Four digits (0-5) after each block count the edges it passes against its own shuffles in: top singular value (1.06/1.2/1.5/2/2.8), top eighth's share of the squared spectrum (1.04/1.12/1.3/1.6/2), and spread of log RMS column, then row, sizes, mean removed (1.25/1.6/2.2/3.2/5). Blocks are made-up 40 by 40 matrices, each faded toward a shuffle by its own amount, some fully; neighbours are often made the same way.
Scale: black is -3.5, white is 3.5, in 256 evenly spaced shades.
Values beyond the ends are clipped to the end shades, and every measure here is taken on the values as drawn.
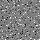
0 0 0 0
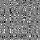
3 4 2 2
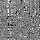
3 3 2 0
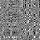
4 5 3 2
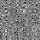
3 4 2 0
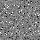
0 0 0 0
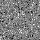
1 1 0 0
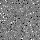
0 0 0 0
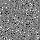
0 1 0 0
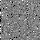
2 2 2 0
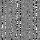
2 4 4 0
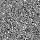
1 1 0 0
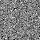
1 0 0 0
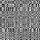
4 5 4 3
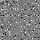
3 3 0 1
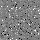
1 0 0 0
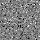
2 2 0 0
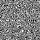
1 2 0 2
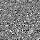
1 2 0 2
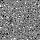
0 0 0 0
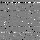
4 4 0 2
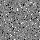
1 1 0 0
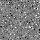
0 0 0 0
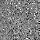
1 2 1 2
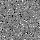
0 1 0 0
